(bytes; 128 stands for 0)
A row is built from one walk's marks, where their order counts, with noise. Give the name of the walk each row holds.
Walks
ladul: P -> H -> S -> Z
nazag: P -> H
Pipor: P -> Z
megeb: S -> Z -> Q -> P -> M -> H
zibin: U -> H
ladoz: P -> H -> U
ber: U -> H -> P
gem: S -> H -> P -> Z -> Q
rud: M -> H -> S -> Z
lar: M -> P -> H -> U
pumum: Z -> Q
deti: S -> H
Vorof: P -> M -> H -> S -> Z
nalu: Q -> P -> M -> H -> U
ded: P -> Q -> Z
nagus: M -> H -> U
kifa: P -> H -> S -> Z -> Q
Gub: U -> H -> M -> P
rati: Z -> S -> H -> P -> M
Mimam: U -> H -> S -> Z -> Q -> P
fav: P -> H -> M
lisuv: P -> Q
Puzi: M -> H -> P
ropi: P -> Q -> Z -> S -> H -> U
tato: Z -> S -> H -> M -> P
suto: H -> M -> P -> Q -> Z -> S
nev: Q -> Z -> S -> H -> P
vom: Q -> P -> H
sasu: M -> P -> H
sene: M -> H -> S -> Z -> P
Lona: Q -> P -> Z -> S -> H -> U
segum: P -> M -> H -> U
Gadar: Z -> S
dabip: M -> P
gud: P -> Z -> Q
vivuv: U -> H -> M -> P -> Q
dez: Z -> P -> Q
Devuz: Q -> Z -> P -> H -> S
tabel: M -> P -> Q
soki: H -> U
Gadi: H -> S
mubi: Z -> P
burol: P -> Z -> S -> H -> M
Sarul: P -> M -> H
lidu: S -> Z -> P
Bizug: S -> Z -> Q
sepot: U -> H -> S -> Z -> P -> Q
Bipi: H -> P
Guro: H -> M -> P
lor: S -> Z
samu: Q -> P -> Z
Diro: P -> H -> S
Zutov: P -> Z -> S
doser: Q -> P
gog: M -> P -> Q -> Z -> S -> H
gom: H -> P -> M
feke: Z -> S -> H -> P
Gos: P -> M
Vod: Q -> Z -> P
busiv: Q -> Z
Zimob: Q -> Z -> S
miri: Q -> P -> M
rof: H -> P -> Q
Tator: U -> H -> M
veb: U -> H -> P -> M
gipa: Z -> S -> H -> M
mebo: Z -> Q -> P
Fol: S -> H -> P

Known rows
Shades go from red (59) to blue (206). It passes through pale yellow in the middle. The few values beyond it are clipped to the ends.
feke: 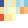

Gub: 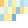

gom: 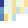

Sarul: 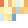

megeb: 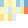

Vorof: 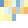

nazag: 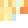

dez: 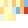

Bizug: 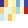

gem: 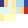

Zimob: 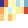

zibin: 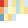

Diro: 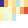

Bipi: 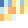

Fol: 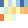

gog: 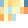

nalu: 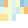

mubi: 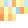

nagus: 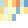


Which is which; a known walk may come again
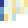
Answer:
gom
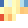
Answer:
Vod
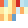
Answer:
dabip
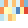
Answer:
pumum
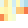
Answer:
vom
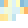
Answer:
nalu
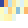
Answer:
soki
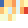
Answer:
Zutov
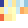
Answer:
feke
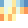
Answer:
lidu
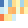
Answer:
Bipi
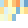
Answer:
nagus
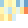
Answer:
megeb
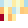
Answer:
mebo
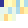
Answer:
rati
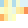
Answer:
samu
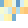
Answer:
Vorof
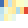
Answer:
rof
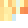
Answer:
nazag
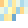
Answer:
Gub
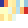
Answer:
kifa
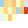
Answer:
gud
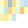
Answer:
ber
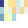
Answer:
fav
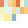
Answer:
sasu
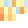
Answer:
mubi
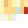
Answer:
lisuv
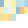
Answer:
tato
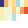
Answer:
Diro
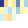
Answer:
gipa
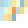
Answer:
Guro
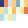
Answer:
Gadi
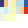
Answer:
gem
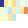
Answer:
suto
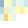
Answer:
miri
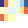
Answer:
Lona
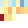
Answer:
doser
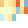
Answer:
tabel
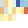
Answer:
deti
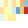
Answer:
dez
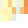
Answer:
Pipor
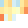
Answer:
ded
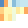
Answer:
busiv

